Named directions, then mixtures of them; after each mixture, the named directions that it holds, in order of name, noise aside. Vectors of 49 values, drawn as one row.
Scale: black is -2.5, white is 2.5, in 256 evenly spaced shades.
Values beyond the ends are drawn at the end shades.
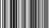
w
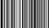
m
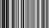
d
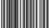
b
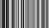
d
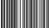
b, m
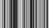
b, w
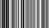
d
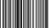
m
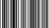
d, w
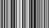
m, w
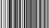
b, d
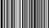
m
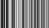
d, m
